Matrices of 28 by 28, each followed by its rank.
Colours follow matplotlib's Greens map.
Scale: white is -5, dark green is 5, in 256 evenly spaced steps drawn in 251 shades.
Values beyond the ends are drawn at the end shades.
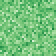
full rank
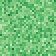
full rank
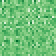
five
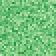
full rank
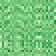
three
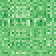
three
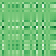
one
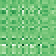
two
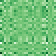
two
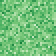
full rank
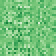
five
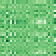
three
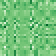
three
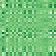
two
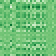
two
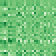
three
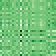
two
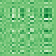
two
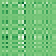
one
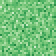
full rank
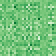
five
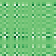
one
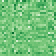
five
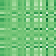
one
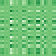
one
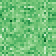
five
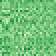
five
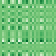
one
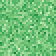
full rank
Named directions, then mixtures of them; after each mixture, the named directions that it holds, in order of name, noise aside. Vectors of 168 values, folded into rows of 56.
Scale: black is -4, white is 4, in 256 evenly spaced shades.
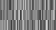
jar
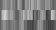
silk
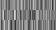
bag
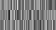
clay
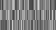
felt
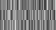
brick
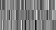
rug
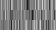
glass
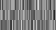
felt, glass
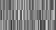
jar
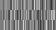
clay, jar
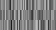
glass, jar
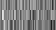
bag, silk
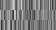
bag, felt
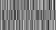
bag, glass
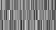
bag, brick, rug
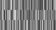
bag, brick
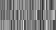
clay, jar, rug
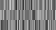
bag, felt, jar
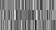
bag, rug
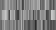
clay, rug, silk
